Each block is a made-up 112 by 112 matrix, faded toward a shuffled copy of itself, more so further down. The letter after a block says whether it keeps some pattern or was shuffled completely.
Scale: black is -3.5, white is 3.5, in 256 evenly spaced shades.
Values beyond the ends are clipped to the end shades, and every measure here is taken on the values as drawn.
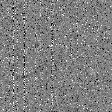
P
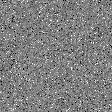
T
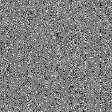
P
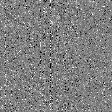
P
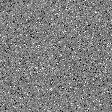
T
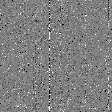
P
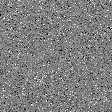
T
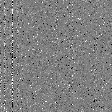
P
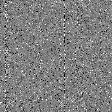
P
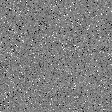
T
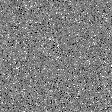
T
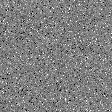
T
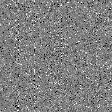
P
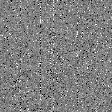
P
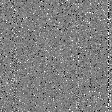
P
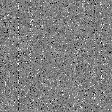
P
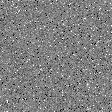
T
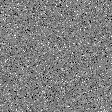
T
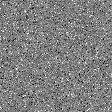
T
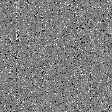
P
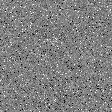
T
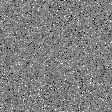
T
